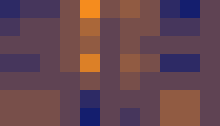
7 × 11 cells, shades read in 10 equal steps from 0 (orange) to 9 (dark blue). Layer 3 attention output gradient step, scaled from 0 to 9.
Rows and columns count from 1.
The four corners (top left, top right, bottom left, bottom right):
8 6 5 6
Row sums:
64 63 62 63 64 61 63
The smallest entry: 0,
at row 1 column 5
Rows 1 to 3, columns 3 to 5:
7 5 0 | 6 5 3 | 6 5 4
